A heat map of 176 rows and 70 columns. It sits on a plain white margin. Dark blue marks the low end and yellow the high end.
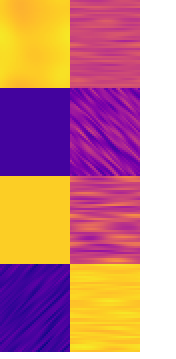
It is made of 4 by 2 panels. Panel 1,1: very high, smooth, faint in contrast. Panel 1,2: middling, streaked across, faint in contrast. Panel 2,1: very low, flat. Panel 2,2: low, slanting down to the right. Panel 3,1: very high, flat. Panel 3,2: middling, streaked across. Panel 4,1: very low, slanting up to the right, faint in contrast. Panel 4,2: very high, streaked across, faint in contrast.
